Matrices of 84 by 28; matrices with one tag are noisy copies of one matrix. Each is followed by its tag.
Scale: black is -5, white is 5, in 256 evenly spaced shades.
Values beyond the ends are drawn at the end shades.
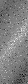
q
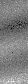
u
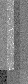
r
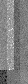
r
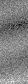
u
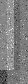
r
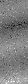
u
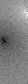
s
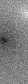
s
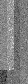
r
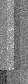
r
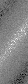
q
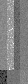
r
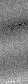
u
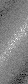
q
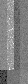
r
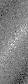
q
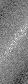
q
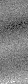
u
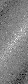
q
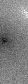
s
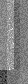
r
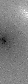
s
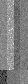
r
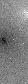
s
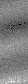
u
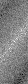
q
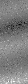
u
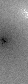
s
